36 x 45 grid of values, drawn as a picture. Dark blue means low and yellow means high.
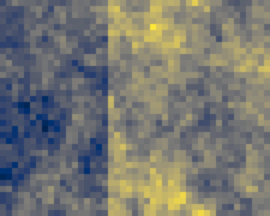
There are no regular stripes. The right part is higher, past a seam about 40% of the way across. The values follow a bell shape. The field is mottled with small blotches. Overall the values sit about 50% of the way up the scale.
